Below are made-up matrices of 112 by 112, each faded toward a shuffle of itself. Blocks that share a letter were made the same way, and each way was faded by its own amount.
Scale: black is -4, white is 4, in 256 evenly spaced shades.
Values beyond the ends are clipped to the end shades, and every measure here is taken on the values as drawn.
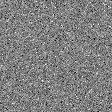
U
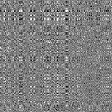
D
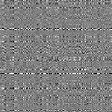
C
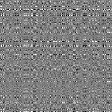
C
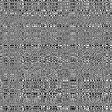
C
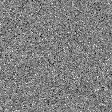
U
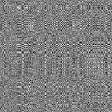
D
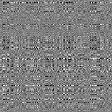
C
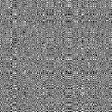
D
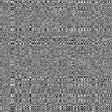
D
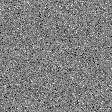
U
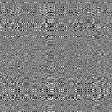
C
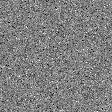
U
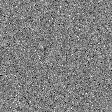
U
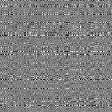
C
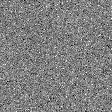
U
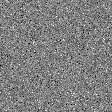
U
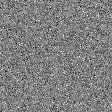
U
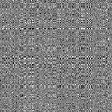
D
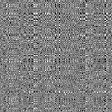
D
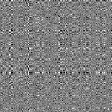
D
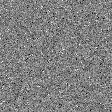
U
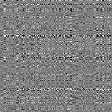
C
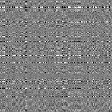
C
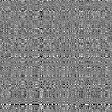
C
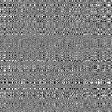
C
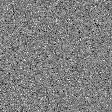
U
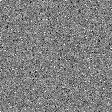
U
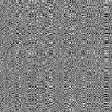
D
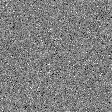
U
